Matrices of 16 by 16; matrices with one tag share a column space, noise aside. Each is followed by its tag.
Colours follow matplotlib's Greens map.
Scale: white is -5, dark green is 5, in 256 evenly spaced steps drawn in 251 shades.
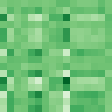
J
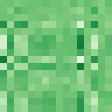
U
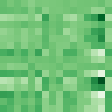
J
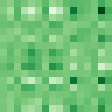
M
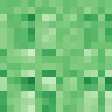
J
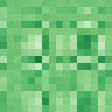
U
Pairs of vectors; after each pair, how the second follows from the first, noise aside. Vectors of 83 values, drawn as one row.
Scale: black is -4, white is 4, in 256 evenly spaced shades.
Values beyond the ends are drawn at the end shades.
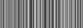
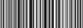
scaled up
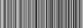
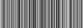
wrapped around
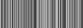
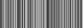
reversed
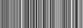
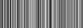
wrapped around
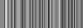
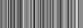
reversed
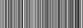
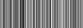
wrapped around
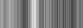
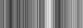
reversed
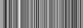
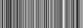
reversed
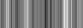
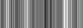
copied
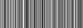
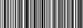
scaled up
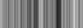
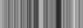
copied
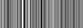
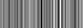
reversed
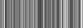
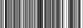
scaled up
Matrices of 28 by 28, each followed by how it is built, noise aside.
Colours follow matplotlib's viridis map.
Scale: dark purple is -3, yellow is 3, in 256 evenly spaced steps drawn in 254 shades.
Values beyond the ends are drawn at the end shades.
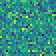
noise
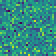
noise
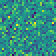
noise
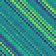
Toeplitz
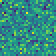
noise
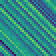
Toeplitz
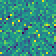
noise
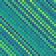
Toeplitz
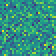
noise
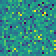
noise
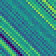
Toeplitz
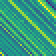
Toeplitz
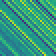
Toeplitz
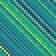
Toeplitz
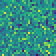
noise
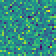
noise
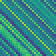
Toeplitz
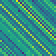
Toeplitz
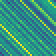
Toeplitz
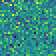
noise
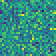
noise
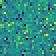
noise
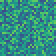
noise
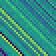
Toeplitz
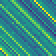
Toeplitz
